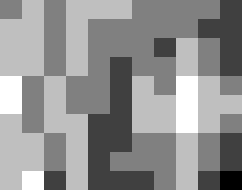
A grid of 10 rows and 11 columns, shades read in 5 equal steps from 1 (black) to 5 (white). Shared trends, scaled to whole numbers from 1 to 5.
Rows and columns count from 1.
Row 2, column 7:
3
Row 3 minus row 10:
0 -1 1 0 1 1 1 -1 0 1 1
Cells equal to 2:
21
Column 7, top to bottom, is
3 3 3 3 4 4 4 3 3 2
